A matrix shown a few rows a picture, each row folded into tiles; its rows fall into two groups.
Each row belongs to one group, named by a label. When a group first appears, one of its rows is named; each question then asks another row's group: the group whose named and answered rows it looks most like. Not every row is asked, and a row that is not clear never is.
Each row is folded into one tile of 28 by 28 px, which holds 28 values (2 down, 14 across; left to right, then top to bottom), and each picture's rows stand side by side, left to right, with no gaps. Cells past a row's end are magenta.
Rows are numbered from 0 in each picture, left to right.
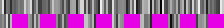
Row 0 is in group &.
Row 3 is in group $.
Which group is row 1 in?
&
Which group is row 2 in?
&
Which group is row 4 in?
$
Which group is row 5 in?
$
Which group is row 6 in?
&
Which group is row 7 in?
&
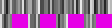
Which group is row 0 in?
$
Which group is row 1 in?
$
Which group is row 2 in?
&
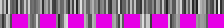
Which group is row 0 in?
&
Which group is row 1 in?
$
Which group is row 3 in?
$
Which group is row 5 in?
$
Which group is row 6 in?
$
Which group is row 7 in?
$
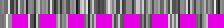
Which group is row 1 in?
$
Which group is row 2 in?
&
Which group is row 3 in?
&
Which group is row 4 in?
&
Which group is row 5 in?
&
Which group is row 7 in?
&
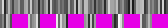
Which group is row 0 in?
&
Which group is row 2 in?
$
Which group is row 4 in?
&
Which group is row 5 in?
$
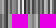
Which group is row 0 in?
$
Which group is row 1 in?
$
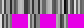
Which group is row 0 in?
$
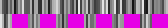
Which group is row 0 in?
$
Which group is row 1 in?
&
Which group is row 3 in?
$
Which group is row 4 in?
&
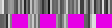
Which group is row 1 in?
$
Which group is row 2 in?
$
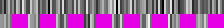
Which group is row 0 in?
$
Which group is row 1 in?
$
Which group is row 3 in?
&
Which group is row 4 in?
$
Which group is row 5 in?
&
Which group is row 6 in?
$
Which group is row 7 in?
$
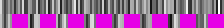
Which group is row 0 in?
$
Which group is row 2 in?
$
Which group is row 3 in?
&
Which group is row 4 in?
&
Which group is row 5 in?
&
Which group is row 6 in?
&
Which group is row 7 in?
$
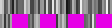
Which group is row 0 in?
&
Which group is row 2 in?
&
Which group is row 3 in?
$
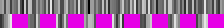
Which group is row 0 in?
&
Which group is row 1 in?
$
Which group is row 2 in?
$
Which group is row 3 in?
$
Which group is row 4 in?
$
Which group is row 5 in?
&
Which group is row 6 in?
&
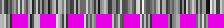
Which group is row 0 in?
$
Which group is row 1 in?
&
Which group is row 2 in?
$
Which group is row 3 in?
$
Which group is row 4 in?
&
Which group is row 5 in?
$
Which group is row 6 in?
&
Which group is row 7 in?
&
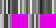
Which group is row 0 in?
$
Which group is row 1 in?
&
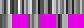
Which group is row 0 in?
&
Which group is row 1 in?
&
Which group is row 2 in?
&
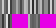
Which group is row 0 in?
&
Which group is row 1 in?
$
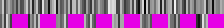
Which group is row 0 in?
&
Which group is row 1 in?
&
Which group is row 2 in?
$
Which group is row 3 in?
&
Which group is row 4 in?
$
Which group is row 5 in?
$
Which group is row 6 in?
$
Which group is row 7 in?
&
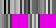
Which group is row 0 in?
$
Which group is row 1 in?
$
